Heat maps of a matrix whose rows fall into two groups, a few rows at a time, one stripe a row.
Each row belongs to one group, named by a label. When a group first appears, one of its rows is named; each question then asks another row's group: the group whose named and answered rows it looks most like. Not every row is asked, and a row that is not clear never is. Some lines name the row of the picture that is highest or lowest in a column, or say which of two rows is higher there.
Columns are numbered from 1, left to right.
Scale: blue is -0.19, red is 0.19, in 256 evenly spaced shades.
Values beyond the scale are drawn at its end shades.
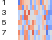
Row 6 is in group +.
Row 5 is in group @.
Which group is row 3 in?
+
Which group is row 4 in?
@
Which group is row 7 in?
@
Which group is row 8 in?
@
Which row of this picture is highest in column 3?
1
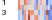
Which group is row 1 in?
@
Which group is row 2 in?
@
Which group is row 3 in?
+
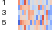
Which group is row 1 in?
@
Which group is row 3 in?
+
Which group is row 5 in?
+
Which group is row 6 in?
@
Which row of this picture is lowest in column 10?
4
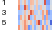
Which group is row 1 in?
@
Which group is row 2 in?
@
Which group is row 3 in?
+
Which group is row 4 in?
+
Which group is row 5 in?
+
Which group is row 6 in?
@
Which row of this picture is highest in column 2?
4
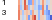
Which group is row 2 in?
@
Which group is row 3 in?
@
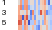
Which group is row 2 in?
@
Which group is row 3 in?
@
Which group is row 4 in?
@
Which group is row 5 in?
@
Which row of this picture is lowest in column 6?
5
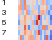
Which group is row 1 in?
@
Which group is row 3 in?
@
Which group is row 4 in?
+
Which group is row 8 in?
+
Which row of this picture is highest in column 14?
6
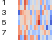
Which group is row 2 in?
@
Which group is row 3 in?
+
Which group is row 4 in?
+
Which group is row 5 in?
+
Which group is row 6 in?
@
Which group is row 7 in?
@
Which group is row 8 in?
@
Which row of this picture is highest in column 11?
5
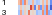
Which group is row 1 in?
@
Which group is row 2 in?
+
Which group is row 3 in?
+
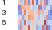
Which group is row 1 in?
@
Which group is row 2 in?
+
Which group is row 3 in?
+
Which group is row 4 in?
+
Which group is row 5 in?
@
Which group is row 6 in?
+
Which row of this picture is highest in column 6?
6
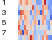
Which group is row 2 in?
+
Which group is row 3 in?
+
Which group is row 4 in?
@
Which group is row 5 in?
@
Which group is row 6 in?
@
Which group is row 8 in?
+
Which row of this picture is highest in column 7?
8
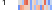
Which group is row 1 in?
@
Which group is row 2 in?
+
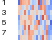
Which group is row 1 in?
+
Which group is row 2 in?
@
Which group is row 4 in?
+
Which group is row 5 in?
+
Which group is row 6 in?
+
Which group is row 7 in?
+
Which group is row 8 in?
+
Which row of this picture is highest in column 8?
2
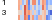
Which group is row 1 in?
@
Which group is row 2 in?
@
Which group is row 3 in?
@
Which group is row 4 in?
@
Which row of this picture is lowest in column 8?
3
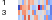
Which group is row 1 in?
+
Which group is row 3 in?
@
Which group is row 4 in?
+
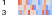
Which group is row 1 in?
@
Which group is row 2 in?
@
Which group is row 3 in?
+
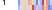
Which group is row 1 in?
+
